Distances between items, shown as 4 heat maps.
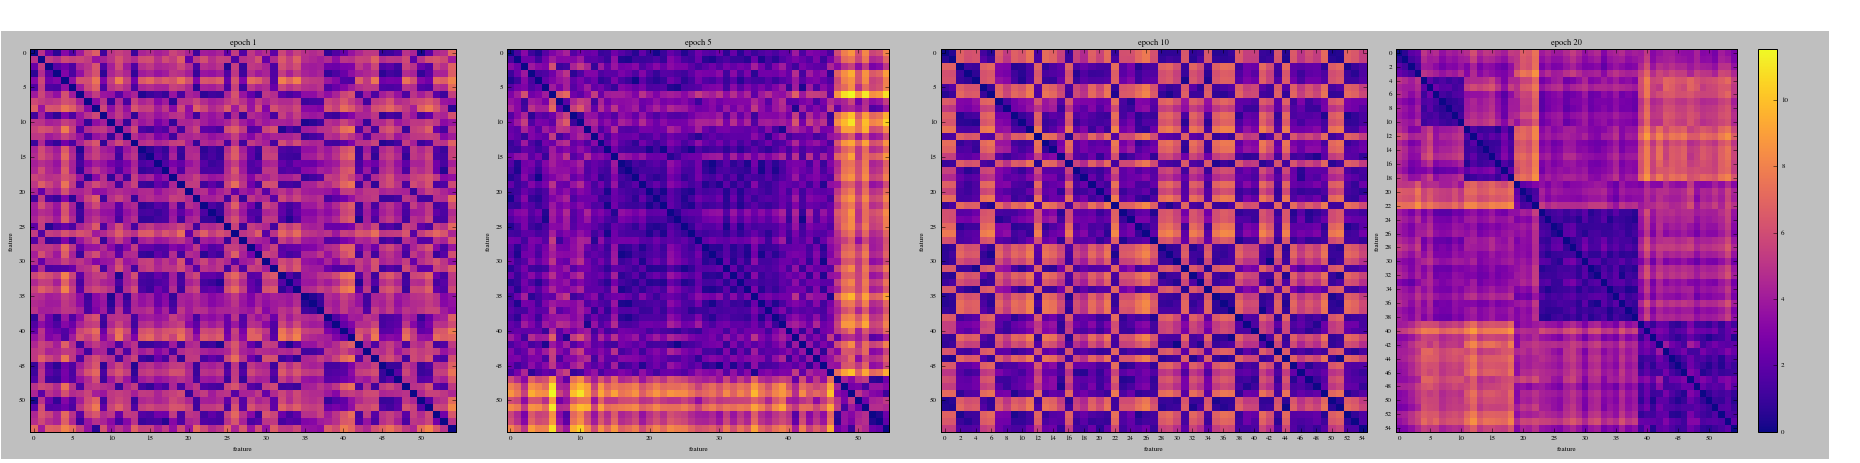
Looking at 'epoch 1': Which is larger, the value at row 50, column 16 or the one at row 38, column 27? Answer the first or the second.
the first
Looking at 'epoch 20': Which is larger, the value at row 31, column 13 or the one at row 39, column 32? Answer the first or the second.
the second
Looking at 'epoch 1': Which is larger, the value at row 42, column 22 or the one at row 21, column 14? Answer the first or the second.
the second
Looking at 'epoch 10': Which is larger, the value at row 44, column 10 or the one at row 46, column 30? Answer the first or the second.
the first
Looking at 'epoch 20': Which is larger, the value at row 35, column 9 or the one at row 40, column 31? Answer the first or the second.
the second
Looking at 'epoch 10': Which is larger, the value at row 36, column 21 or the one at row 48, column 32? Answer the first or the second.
the first
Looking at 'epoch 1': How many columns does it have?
55
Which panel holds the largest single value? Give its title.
epoch 5
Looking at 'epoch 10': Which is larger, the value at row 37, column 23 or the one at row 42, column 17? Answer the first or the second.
the first
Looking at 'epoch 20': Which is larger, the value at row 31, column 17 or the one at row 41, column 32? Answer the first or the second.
the second
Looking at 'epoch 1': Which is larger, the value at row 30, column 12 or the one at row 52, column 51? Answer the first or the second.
the second
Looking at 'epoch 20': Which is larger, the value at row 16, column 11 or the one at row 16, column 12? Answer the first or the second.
the second
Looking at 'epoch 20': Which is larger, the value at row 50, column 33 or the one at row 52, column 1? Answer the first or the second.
the second
